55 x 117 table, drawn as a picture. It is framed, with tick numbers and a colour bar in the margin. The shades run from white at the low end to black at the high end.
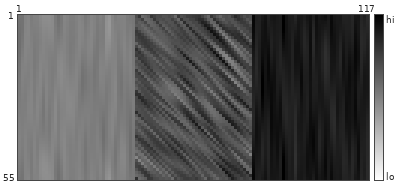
The table splits into one row of 3 panels. Panel 1,1: middling, streaked downward, faint in contrast. Panel 1,2: high, slanting down to the right. Panel 1,3: very high, streaked downward, faint in contrast.
